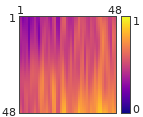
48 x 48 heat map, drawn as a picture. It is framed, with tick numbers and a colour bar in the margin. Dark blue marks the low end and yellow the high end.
The values follow a bell shape. The ninth with the highest average is the bottom right. The halves do not mirror each other. The top left is the ninth with the lowest average. Values rise toward the bottom right. Streaks run downward.
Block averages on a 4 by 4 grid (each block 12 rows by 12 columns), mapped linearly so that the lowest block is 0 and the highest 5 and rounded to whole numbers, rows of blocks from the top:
0123 / 1223 / 3334 / 3445
